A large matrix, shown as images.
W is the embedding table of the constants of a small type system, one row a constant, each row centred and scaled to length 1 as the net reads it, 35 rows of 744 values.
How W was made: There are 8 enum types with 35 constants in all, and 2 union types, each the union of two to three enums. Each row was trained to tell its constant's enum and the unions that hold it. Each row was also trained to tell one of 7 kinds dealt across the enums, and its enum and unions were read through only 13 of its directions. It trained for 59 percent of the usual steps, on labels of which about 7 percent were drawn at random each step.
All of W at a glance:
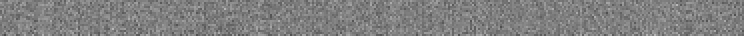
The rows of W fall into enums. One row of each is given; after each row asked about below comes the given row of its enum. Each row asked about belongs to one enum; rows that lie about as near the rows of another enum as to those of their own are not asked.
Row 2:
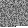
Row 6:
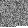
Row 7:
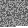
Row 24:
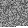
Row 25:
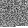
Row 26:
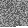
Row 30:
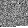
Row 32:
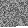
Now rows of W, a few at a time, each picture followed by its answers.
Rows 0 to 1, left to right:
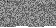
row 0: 6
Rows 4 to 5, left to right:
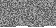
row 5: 32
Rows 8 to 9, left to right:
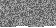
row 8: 2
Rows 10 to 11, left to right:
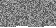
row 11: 32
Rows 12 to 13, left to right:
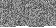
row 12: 24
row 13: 26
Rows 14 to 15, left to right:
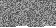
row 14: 26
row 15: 7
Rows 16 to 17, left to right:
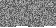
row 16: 2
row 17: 7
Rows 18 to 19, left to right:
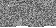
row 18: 7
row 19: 32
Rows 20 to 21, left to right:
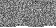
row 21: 6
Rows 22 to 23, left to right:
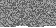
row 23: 2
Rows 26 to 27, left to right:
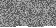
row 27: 7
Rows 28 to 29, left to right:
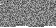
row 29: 26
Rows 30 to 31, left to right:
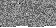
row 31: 2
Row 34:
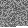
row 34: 26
